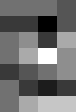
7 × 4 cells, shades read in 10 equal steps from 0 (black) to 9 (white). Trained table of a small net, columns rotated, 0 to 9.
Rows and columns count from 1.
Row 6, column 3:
1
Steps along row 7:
up up same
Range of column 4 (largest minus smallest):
5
